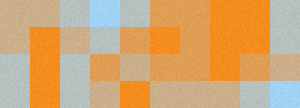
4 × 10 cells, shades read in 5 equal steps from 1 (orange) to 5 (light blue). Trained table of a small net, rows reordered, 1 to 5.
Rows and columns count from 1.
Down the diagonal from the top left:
3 1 4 3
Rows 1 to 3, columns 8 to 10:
1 1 4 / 1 1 4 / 1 2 3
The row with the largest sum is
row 4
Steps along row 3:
down up down up down same down up up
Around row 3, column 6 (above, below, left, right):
1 3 3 2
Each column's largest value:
4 3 4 5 4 3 3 3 4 5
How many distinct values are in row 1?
5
